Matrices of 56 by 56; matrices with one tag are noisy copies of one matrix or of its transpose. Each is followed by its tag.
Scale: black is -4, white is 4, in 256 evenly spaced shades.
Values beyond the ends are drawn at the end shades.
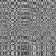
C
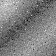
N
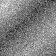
N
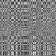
C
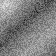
N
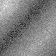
N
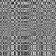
C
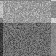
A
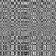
C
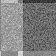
A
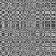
C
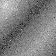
N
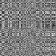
C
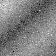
N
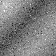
N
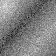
N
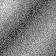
N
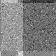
A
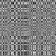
C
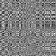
C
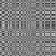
C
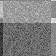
A
